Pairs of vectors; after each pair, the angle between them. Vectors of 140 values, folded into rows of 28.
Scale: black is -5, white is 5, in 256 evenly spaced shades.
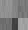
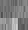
nearly opposite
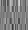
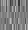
nearly opposite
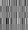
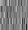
partly aligned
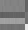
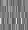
orthogonal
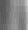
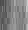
nearly parallel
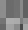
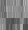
nearly opposite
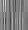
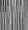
nearly opposite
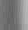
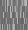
orthogonal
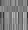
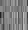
nearly parallel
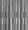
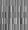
nearly parallel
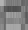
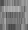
nearly opposite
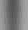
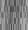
partly aligned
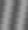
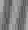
nearly opposite
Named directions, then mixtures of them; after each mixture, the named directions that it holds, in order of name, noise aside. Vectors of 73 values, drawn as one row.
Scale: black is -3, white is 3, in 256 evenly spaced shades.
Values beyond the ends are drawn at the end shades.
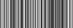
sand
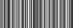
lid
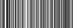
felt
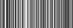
felt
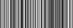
sand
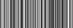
sand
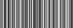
felt, lid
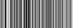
felt, lid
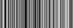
felt, lid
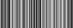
lid, sand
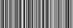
lid, sand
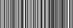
lid, sand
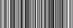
felt, sand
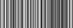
felt, sand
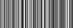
lid, sand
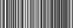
felt, sand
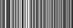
felt, lid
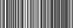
felt, sand
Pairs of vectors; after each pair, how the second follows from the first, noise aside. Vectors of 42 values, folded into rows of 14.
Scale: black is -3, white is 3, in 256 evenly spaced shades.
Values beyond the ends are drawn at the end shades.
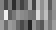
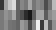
shuffled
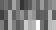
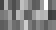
shuffled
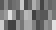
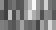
shuffled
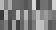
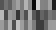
negated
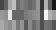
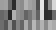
negated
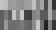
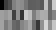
negated
